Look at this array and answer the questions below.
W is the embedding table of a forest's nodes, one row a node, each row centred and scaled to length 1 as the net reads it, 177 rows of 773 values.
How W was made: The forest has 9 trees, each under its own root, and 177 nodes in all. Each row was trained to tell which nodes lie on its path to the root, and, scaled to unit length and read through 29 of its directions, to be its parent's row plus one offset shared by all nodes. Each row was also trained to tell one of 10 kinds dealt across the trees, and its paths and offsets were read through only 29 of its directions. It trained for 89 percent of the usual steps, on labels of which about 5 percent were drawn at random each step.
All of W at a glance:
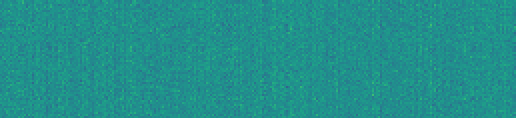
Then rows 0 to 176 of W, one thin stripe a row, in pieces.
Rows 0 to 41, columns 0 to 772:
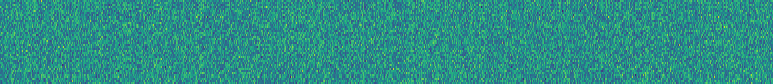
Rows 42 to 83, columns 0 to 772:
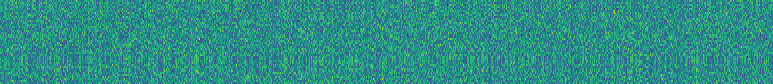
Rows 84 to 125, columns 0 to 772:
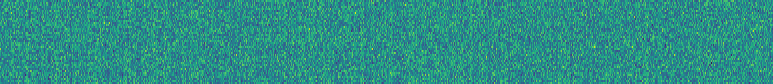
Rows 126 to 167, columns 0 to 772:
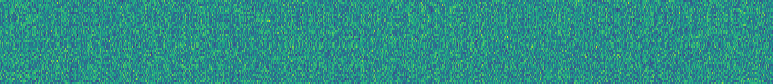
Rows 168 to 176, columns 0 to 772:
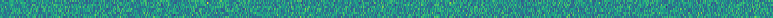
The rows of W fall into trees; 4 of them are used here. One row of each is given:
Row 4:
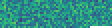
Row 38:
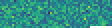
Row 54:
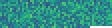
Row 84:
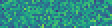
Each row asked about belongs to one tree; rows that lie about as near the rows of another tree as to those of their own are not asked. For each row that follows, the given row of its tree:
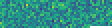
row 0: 54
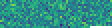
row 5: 84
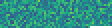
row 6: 84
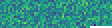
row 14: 4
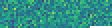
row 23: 84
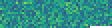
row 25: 4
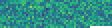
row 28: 38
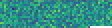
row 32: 54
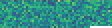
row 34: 38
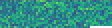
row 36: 4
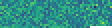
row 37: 38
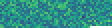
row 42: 84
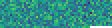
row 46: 84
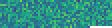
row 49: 54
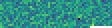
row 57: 4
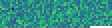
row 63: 54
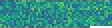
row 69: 4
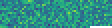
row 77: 4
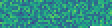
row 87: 54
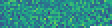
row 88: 84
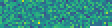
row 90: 4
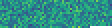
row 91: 38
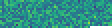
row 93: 54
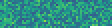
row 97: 4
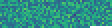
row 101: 54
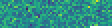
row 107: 38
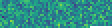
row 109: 4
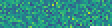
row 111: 54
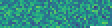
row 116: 38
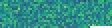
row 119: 54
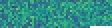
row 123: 4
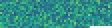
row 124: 38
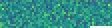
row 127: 54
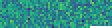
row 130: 4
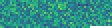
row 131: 84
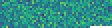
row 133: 84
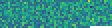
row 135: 4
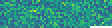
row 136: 84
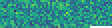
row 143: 4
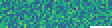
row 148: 54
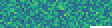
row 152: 84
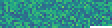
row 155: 84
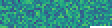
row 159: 4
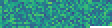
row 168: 4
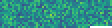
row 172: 84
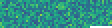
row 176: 54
